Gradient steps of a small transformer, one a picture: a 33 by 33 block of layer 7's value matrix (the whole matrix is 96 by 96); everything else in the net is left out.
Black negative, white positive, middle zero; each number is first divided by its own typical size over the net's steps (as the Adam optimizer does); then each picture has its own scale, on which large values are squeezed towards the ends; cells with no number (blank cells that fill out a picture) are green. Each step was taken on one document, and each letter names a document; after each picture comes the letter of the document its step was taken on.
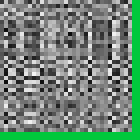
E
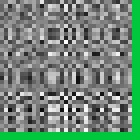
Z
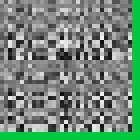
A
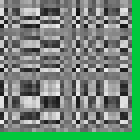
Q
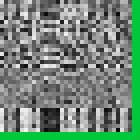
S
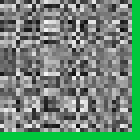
S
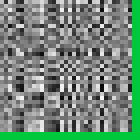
A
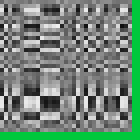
Q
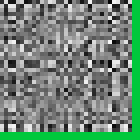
E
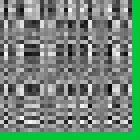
E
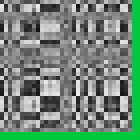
Q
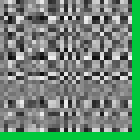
A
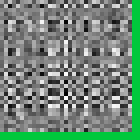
Z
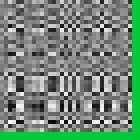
A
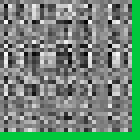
E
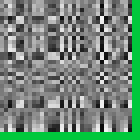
A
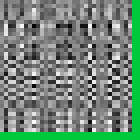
E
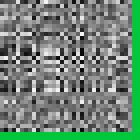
S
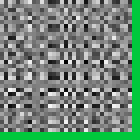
Z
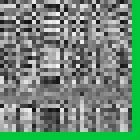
S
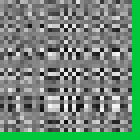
Z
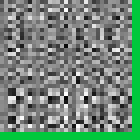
Z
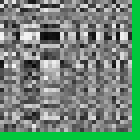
S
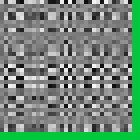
A
